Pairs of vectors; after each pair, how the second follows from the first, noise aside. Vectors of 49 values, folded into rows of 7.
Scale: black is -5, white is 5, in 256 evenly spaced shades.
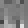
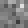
shuffled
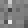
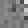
wrapped around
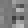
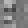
reversed
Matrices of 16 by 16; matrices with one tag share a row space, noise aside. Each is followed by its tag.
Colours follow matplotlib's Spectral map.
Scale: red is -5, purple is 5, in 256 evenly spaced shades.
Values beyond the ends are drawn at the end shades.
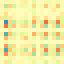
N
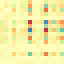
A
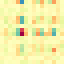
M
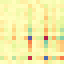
A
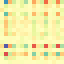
N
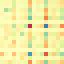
A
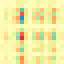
M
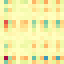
N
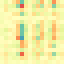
M
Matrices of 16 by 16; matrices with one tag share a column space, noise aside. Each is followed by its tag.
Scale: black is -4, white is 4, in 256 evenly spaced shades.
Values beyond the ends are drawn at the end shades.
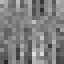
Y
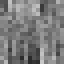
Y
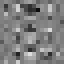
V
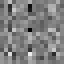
V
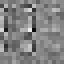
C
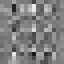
V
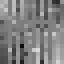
Y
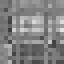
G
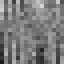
Y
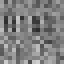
G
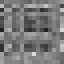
C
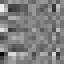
V
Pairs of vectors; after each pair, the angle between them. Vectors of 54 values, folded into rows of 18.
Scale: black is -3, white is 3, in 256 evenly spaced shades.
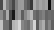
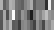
nearly opposite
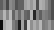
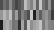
nearly parallel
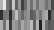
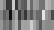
partly aligned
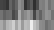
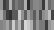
partly aligned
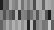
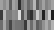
partly opposed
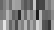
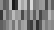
partly opposed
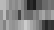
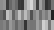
partly opposed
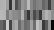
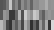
partly opposed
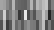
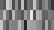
orthogonal
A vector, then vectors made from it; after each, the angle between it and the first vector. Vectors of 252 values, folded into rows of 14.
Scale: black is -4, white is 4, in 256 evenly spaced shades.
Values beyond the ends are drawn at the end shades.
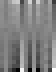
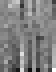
nearly parallel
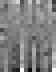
nearly parallel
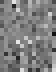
partly aligned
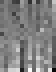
nearly opposite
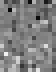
partly opposed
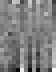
nearly parallel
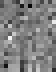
partly opposed
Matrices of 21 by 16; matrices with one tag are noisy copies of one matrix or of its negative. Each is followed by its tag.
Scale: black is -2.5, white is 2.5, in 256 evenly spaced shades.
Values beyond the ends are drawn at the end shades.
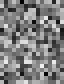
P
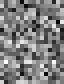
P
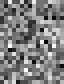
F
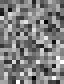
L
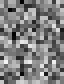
P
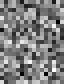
P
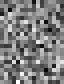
L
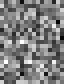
P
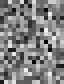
F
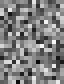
L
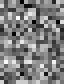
P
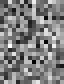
F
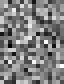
F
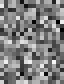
P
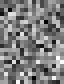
L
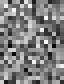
F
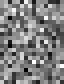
F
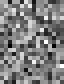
F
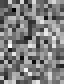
F
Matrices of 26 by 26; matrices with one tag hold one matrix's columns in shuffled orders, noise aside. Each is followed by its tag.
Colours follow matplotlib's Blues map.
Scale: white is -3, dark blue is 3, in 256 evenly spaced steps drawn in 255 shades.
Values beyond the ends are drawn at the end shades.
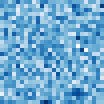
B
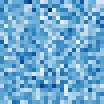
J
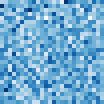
J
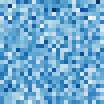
J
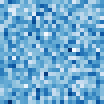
B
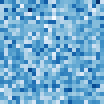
J
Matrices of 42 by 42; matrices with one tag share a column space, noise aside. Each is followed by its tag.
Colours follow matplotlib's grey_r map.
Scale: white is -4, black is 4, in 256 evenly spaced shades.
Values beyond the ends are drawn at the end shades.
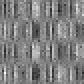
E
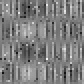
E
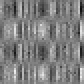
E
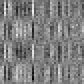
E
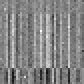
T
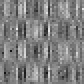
E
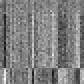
T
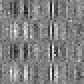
E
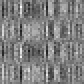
E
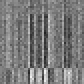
T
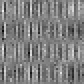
E
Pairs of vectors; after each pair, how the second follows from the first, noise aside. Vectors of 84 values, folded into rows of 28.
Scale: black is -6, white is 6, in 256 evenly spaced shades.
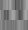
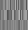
sign-scrambled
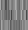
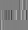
partly zeroed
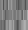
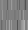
partly zeroed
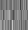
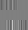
partly zeroed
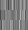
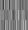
shuffled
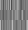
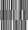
scaled up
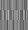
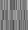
shuffled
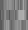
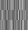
shuffled
